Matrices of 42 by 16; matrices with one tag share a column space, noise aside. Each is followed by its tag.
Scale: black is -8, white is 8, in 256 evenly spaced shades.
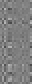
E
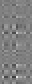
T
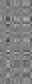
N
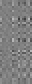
N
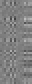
N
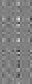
N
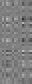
N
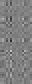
N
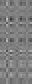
N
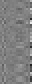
E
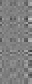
N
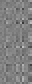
E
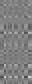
T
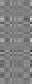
N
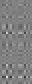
T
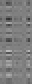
N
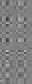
N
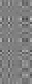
N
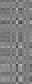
E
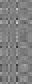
E
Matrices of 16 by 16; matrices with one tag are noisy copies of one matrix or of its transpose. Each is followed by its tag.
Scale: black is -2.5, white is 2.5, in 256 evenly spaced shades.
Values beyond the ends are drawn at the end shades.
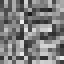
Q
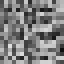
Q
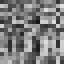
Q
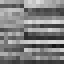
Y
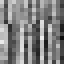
Y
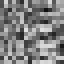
Q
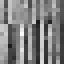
Y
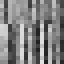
Y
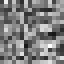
Q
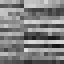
Y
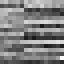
Y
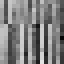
Y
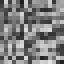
Q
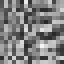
Q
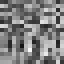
Q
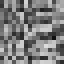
Q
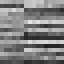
Y
